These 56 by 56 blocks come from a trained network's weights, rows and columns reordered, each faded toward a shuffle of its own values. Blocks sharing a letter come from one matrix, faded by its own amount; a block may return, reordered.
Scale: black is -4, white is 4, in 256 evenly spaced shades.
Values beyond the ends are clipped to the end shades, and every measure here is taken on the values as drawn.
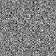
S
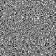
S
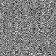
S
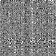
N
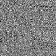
S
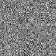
S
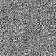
S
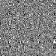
S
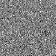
S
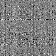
N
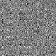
S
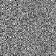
S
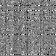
N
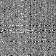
N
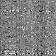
N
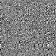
S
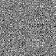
S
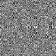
S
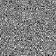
S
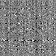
N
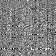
N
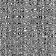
N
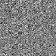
S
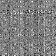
N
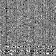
N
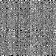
N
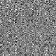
S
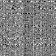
N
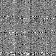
N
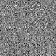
S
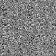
S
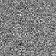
S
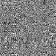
S
